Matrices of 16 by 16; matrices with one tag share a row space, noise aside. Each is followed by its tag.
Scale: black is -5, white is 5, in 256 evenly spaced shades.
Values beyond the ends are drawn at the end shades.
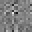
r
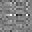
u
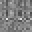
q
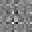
r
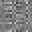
u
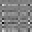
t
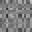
q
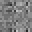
u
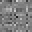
u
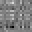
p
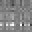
p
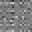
p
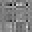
u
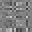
u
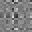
r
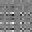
p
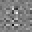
r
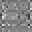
t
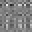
q
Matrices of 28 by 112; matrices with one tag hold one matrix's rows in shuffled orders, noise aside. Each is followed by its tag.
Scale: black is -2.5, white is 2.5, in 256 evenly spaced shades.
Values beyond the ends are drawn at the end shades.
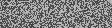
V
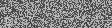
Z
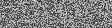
V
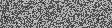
V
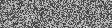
Z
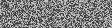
V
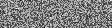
Z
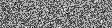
V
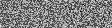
V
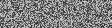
Z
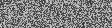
Z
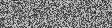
Z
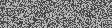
Z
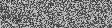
V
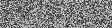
V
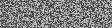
V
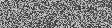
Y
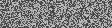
V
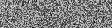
Y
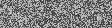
Y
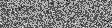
V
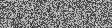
Z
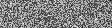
Y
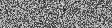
Y
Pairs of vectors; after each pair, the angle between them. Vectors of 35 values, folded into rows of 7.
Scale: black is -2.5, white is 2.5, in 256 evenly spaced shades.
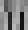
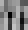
nearly parallel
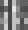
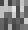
orthogonal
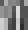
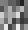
partly aligned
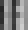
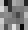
partly opposed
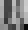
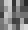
nearly opposite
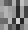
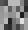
orthogonal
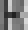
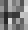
nearly parallel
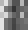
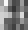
nearly parallel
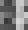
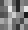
partly opposed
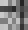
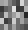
orthogonal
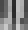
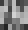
partly opposed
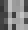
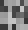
partly aligned
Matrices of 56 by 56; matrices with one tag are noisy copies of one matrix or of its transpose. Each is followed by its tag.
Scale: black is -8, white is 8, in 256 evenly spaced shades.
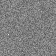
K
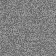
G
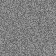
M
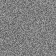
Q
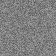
M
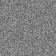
G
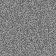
M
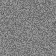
Q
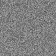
G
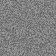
M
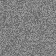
G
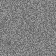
K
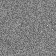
K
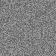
G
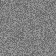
G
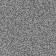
Q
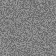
Q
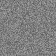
K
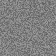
Q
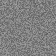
Q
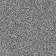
Q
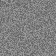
G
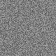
Q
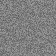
M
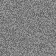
M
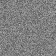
G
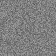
K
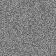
K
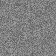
G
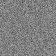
M
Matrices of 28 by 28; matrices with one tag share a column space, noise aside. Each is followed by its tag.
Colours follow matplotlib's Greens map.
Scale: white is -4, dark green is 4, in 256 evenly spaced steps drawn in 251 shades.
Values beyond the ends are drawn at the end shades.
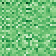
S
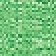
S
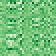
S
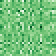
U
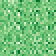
U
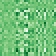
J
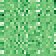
U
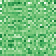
S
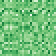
U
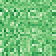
J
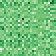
S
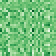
J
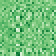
J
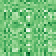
J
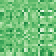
J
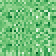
J
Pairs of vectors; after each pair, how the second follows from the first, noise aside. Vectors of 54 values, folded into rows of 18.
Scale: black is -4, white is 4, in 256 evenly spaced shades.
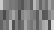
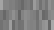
shrunk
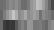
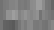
shrunk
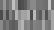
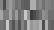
wrapped around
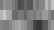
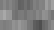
shrunk
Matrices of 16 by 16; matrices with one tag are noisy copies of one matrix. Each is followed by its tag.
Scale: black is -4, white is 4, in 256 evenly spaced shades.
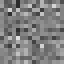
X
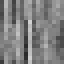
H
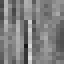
H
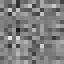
X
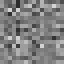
X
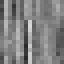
H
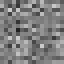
X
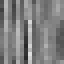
H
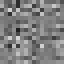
X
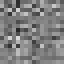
X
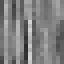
H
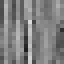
H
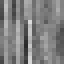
H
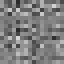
X
